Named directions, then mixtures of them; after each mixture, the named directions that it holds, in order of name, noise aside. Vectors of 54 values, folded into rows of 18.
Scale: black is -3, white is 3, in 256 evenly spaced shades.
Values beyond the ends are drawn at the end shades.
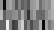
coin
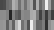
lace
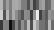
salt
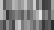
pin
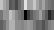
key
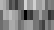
key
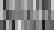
coin, pin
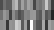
coin, lace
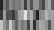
key, salt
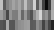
lace, pin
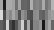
coin, salt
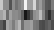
key, pin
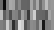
coin, lace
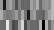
coin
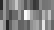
coin, key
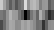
key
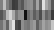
key, pin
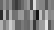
lace, salt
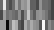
coin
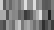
key, pin
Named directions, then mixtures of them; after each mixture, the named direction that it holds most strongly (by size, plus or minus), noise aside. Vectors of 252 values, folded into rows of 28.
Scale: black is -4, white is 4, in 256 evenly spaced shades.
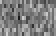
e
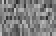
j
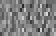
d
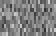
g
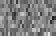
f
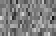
f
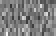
e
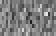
d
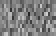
d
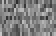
j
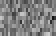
f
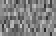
j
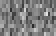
f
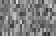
f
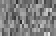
f
